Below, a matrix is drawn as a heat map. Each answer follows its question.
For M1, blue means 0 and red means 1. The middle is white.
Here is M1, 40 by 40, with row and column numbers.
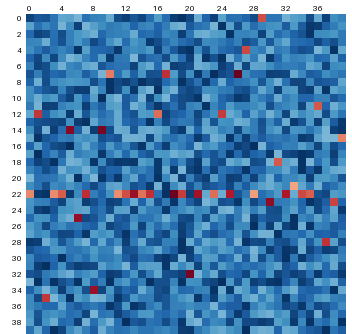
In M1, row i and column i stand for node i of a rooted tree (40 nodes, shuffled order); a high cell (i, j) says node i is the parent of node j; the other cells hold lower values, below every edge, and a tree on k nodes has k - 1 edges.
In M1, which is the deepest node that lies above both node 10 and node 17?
7
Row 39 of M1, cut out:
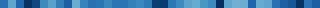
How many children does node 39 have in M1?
0
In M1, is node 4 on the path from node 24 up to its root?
no
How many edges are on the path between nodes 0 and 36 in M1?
3
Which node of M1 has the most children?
22
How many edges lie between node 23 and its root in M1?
1
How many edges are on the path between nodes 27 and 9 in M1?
4
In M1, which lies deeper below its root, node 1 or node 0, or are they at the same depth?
node 1
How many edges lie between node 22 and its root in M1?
0
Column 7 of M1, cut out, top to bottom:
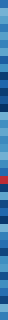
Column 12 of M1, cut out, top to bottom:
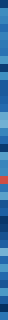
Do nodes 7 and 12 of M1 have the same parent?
yes
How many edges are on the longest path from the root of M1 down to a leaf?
2
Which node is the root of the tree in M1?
22
